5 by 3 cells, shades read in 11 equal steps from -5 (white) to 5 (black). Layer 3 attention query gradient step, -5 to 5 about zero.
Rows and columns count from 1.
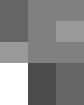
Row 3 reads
-1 0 0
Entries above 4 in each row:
0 0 0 0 0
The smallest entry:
-5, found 2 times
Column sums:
-9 4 1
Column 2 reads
0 0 0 2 2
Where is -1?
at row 2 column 3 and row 3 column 1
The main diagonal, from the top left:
1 0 0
